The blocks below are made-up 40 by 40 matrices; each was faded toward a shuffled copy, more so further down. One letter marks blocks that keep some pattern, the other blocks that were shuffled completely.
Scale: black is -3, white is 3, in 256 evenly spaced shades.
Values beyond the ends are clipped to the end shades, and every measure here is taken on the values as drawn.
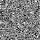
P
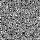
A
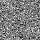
P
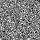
A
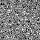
A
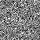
P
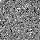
P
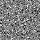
P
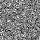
P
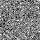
P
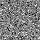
A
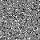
P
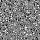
P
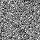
A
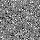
A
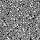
P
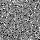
A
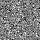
P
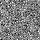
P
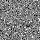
A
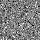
P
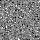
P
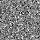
A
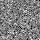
A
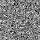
P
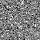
A
